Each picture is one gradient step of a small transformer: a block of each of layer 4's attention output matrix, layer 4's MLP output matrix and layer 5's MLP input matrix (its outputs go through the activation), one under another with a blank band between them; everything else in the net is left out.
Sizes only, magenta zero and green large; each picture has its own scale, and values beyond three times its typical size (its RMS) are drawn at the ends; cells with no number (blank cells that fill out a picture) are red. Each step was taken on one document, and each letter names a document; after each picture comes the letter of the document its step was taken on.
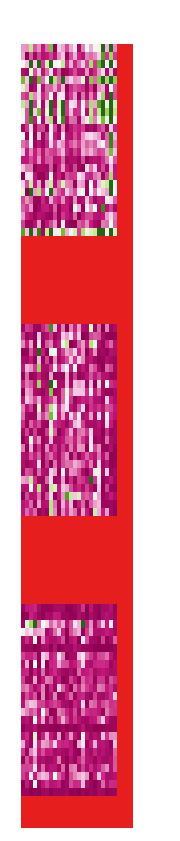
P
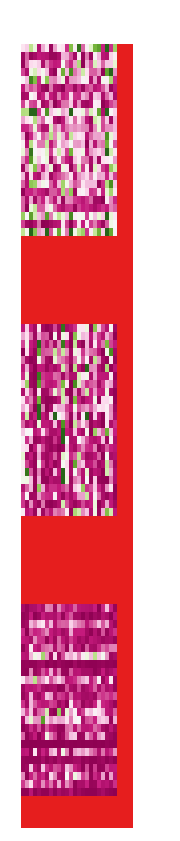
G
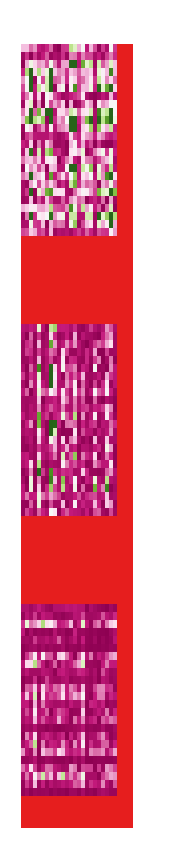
P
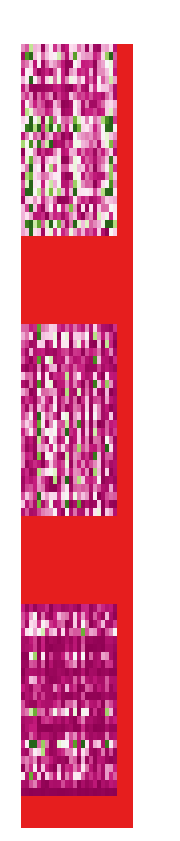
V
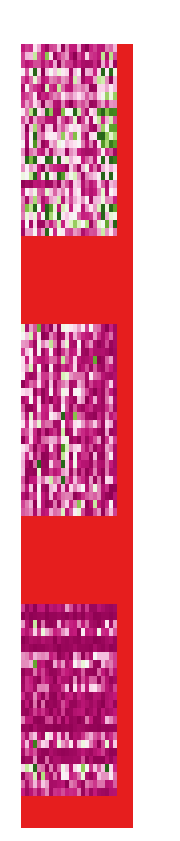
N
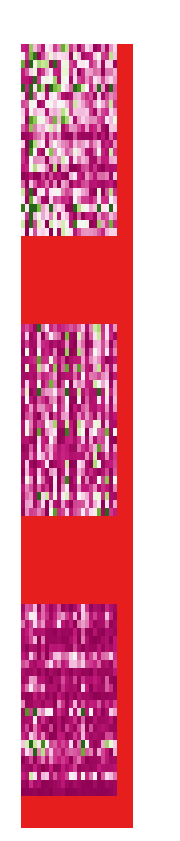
V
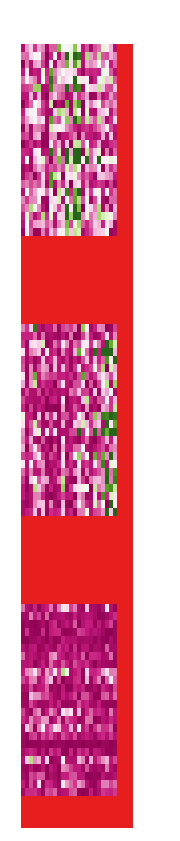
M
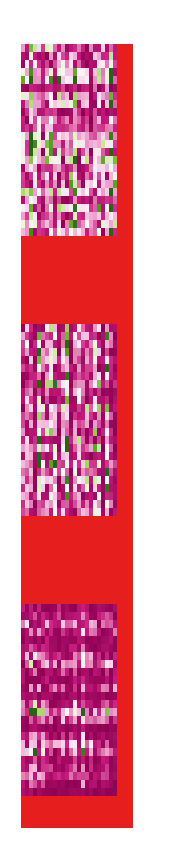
V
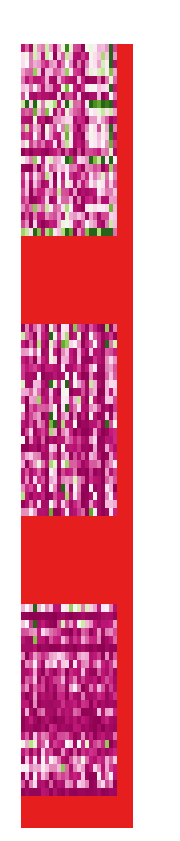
N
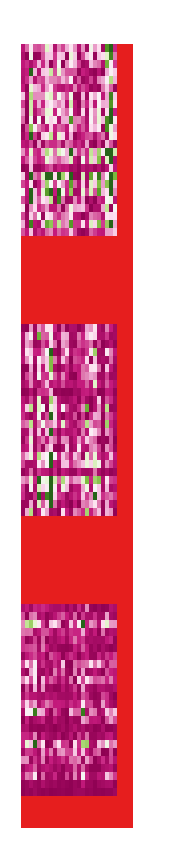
V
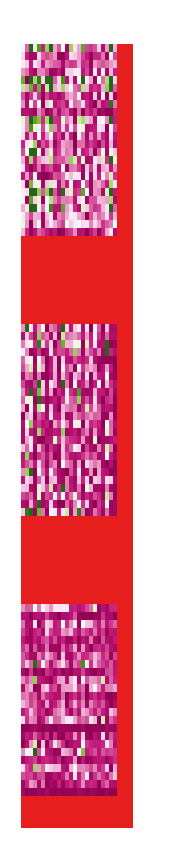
P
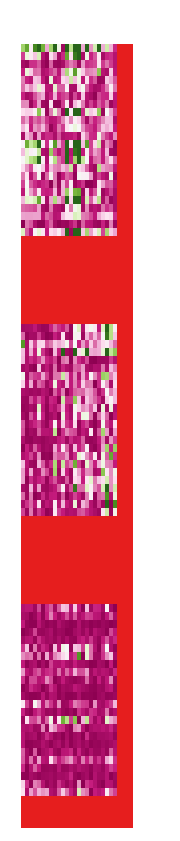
M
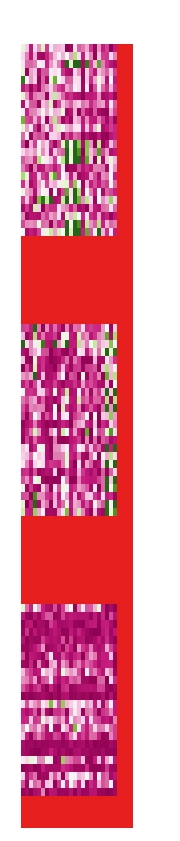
M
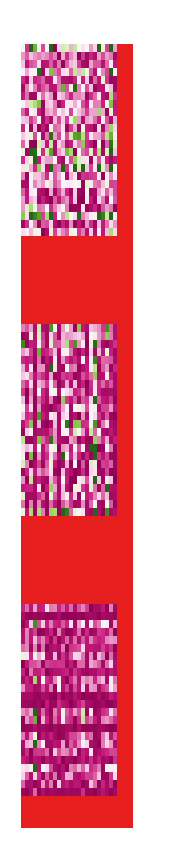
P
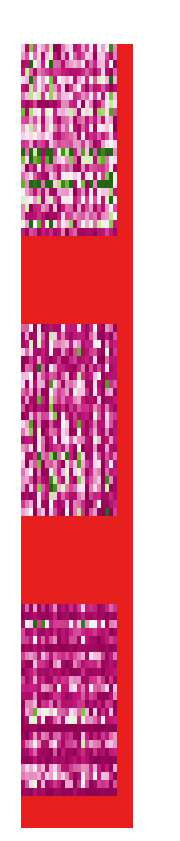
P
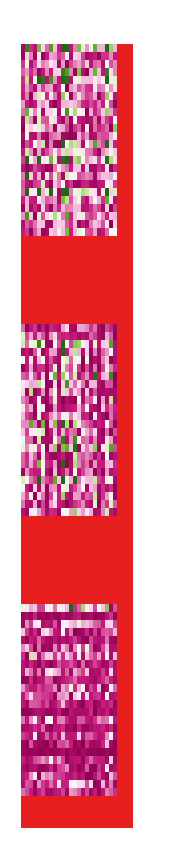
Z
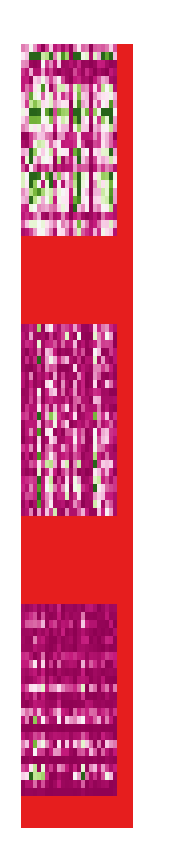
V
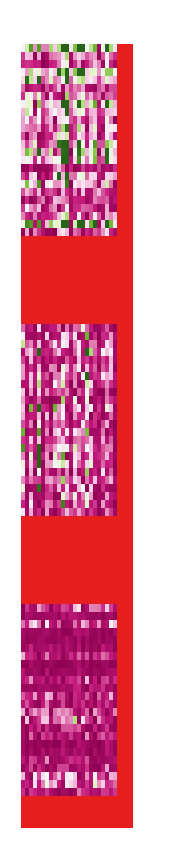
Z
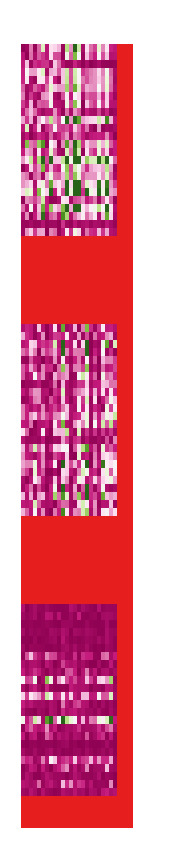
M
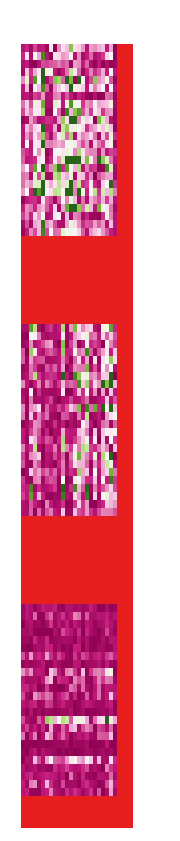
M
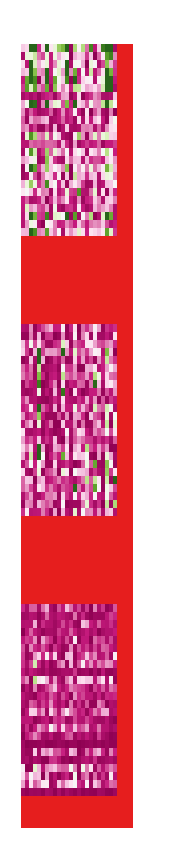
G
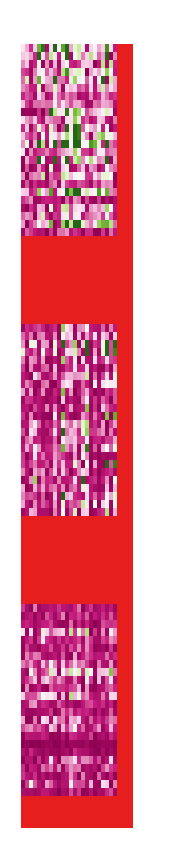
M
